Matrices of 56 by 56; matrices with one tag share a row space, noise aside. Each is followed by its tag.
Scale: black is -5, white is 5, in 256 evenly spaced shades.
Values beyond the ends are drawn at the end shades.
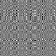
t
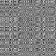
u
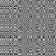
u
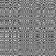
u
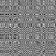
u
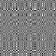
t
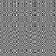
t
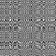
u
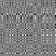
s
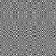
t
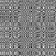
u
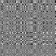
s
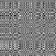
u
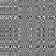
u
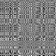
u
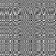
u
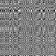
u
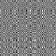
t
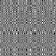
t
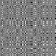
s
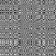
u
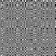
s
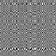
t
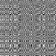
u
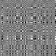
s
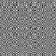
t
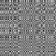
u
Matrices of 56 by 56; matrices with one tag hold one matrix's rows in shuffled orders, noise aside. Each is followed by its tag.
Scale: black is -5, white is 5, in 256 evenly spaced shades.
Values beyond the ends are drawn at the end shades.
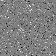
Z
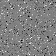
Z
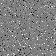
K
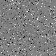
K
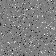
K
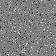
K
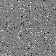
Z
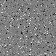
Z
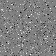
Z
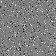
K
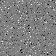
Z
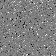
K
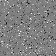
Z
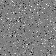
K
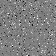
K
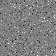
K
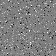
Z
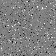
K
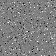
K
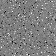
K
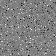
Z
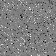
Z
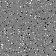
Z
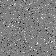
K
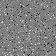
Z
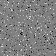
Z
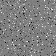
K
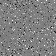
K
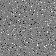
K
